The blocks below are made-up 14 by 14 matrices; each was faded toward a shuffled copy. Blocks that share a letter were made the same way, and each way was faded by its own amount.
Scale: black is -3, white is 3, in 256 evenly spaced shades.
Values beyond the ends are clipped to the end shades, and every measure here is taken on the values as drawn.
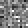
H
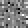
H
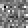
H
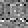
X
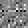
X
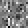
X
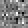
X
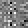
X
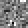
H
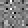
X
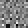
X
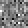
H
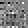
X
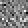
H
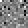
H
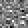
H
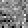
H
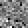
H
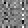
X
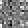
X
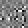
X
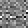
X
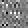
X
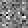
H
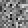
H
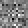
X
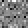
X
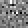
H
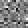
X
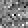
H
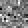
H
